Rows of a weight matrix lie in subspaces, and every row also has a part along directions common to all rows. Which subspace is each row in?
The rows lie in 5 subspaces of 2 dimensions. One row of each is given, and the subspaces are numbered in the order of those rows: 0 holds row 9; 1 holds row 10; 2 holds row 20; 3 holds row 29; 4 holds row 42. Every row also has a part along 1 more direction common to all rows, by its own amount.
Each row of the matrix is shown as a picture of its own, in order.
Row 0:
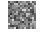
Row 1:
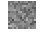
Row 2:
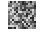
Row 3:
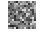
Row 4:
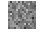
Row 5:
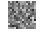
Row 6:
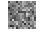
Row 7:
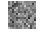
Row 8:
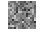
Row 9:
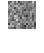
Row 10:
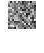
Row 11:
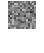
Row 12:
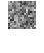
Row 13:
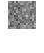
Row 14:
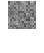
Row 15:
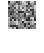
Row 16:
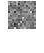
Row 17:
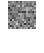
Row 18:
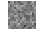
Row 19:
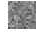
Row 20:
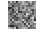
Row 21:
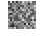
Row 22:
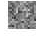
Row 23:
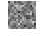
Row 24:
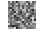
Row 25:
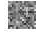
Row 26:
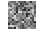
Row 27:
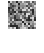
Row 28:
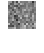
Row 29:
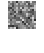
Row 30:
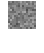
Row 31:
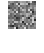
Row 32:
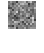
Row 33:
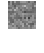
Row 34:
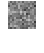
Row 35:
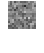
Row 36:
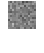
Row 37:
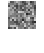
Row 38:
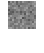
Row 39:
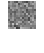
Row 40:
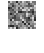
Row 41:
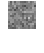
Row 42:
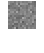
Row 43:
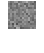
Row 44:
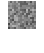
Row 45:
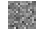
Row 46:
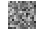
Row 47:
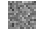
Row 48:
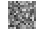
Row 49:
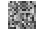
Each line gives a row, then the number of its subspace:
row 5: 3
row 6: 3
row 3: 2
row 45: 4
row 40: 3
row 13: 0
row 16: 4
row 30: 3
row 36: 1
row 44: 3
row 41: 2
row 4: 1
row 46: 4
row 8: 1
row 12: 3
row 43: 1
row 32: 4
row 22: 1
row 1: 2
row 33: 2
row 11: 2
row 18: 0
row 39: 1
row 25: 3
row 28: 0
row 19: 0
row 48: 0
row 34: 4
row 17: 3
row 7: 2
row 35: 2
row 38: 4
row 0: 2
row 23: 0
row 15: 0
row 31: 4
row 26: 1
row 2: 2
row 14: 0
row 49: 2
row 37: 0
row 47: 1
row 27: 4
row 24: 3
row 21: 1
